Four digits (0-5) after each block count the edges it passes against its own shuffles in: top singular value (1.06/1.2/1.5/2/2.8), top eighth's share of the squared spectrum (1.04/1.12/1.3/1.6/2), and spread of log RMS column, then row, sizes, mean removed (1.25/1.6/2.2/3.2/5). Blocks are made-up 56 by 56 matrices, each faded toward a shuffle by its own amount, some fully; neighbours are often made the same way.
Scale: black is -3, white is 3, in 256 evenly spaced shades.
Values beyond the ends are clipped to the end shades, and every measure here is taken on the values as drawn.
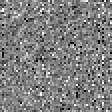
1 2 2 0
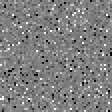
0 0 0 0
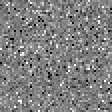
0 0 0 0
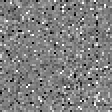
1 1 1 0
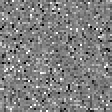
0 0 0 0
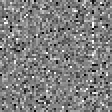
1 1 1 0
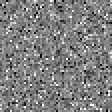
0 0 1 0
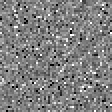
0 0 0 0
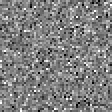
0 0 0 0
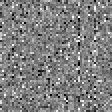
2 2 2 0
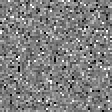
0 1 0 0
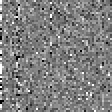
2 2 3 0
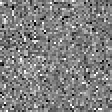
0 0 1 0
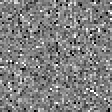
0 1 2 0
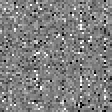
2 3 2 0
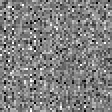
3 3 3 0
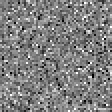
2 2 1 0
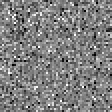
2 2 1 0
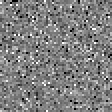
1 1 0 0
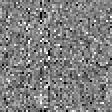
3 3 2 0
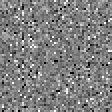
2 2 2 0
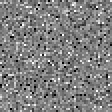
0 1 0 0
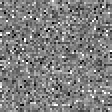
1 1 0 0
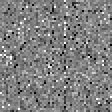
2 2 1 0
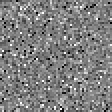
1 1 0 0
